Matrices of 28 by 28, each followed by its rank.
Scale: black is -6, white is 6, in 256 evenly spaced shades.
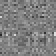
five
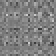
three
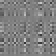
two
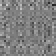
five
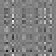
two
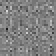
five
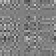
three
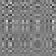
two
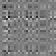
two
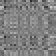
three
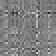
three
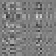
three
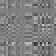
two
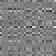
three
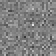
five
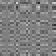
two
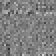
five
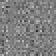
five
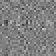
five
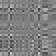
two
